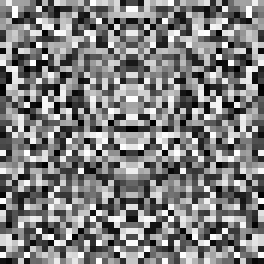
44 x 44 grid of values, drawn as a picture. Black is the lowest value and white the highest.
There is no overall slope. The values spread evenly over their range. The left and right halves mirror each other. The centre is the ninth with the highest average. No seam splits the table.
